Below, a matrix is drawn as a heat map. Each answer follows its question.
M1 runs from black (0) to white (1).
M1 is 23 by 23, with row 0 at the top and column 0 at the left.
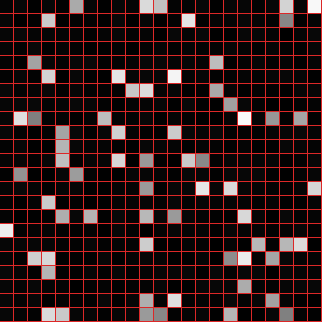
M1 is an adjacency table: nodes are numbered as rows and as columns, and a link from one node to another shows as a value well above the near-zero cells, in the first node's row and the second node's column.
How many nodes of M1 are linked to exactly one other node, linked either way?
0
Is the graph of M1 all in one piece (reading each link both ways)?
yes
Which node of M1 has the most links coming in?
node 10
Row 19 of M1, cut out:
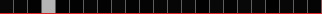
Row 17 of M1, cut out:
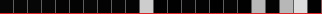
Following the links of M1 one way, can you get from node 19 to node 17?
no
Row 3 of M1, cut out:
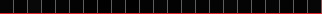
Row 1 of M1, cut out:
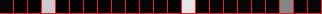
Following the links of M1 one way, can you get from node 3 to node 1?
no
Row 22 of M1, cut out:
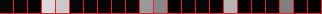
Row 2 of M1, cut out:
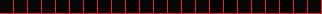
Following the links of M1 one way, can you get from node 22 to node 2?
yes
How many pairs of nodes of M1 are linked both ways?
5
